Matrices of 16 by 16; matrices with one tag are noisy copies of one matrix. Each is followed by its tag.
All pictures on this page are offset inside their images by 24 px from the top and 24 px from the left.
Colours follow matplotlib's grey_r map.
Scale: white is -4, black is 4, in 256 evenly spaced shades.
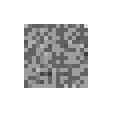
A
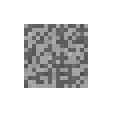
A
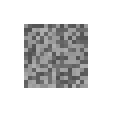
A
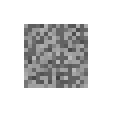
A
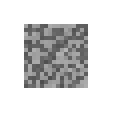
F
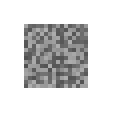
A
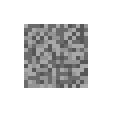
A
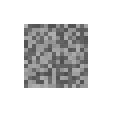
A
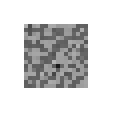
F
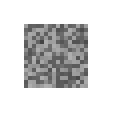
A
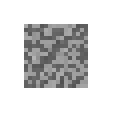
F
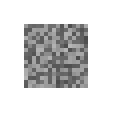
A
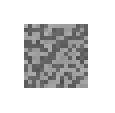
F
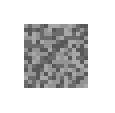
F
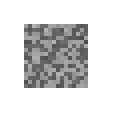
F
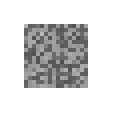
A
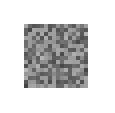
A
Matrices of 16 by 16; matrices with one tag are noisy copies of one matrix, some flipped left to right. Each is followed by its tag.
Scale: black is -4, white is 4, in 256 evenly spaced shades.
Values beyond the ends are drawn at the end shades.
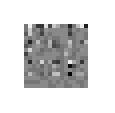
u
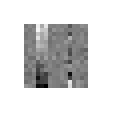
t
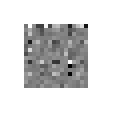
u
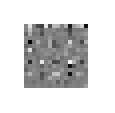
u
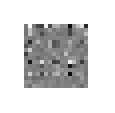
u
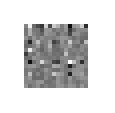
u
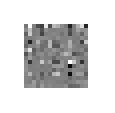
u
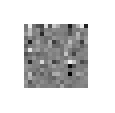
u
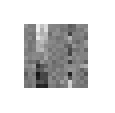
t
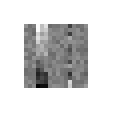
t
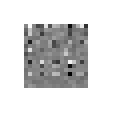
u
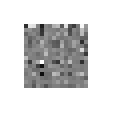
u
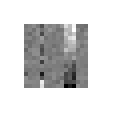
t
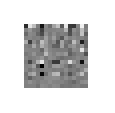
u
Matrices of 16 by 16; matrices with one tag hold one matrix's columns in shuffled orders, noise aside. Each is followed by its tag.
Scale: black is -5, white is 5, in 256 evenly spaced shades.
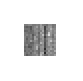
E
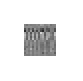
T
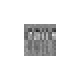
T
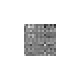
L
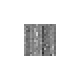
E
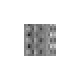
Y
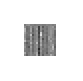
E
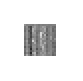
E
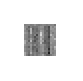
E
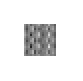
Y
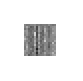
E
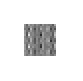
Y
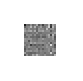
L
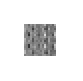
Y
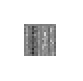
E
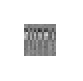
T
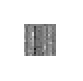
E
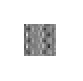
Y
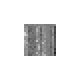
E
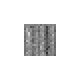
E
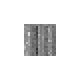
E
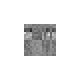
T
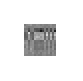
T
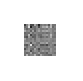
L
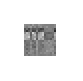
T
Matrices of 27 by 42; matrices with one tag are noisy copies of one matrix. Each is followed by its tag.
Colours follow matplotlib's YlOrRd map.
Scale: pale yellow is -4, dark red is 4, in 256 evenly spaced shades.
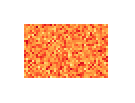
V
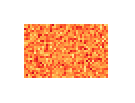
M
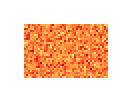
M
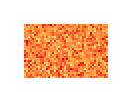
V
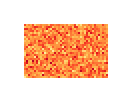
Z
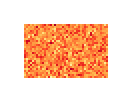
V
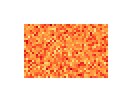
V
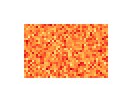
V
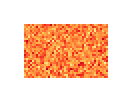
V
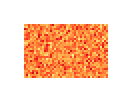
M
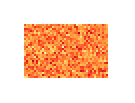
Z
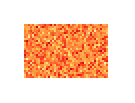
V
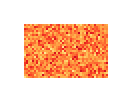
Z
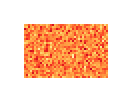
M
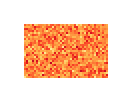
Z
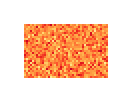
V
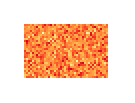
V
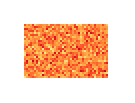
Z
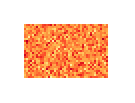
V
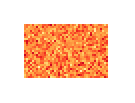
V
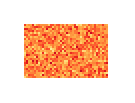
Z
